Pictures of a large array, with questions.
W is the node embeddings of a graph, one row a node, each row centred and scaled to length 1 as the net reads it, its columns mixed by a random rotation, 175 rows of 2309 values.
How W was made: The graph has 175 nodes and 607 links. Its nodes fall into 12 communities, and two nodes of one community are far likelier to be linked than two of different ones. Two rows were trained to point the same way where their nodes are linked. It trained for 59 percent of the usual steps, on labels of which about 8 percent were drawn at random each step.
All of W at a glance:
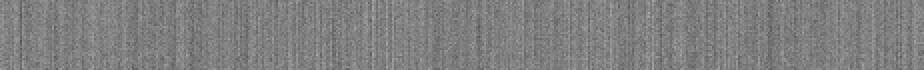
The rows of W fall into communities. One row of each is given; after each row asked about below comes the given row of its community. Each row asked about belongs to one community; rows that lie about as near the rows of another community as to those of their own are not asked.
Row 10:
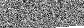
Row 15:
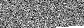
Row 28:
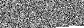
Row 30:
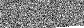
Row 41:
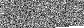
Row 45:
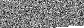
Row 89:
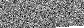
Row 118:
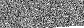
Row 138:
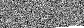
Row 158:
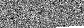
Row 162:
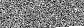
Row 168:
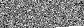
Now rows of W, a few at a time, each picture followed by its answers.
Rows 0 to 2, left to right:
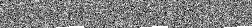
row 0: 45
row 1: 45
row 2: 30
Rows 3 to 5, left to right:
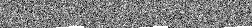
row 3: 138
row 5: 158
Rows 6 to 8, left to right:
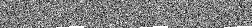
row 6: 118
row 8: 158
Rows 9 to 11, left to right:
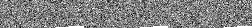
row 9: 41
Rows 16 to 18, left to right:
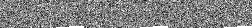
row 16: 118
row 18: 30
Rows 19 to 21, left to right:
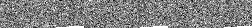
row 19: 45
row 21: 118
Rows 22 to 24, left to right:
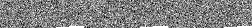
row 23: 15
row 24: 28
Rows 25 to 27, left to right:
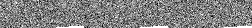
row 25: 15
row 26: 28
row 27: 30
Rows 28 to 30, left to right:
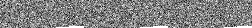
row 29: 118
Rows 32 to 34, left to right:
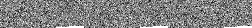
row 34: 89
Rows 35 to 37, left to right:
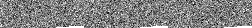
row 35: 41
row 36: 10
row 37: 162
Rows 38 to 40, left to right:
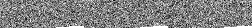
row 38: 10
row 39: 10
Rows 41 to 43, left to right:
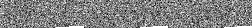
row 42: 158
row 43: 45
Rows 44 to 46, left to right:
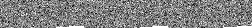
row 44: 28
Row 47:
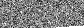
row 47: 168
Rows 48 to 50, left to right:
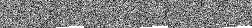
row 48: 138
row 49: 45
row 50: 138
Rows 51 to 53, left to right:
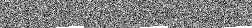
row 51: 168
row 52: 10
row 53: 89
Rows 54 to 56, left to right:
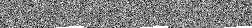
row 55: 168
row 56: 15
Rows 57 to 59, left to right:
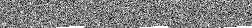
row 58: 10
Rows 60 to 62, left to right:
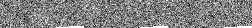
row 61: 10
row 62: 30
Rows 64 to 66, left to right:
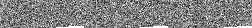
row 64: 41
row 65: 138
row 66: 162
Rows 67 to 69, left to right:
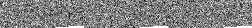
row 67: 45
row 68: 138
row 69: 28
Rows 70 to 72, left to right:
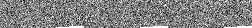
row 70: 118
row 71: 158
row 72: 28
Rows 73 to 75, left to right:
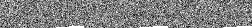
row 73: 168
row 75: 41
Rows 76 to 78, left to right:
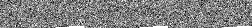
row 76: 41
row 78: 138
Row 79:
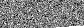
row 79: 168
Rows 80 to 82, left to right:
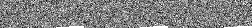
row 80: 118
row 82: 158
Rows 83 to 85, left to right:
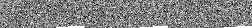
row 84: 45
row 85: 138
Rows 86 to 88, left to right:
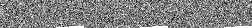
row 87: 10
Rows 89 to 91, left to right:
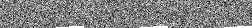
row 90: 10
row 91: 168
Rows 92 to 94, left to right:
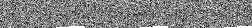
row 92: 10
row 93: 28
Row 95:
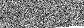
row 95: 118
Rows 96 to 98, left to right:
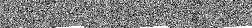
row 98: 162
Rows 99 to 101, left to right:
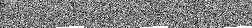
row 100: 10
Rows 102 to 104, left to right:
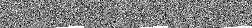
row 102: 15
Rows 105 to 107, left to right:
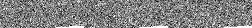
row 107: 15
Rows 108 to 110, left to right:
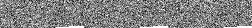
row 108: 45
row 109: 28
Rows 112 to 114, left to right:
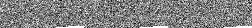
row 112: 45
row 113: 41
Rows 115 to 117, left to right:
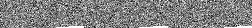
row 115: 138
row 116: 10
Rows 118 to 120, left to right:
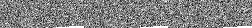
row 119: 118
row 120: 41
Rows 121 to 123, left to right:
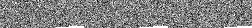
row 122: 30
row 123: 158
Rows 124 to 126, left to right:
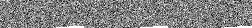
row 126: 89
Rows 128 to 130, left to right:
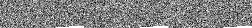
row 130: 138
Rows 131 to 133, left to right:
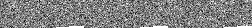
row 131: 89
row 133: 28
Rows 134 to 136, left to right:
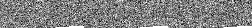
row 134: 138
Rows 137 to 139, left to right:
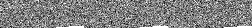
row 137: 15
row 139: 138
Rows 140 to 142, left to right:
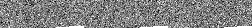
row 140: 162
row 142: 162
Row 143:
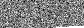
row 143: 28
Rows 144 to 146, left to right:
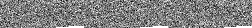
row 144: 28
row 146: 45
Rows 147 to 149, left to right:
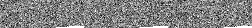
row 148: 138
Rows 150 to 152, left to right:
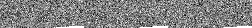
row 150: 118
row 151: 45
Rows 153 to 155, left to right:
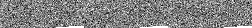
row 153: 41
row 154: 10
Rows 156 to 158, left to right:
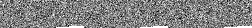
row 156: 30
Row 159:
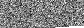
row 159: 41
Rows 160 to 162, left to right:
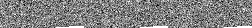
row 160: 41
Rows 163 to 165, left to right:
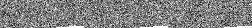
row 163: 28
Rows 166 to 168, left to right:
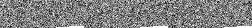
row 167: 168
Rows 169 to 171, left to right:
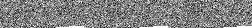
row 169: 28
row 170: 41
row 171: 41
